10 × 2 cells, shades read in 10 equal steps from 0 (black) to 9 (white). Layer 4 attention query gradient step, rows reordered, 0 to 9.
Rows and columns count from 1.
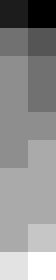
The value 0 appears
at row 1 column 2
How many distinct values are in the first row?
2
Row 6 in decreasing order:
6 5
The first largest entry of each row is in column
1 1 1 1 1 2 1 1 2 2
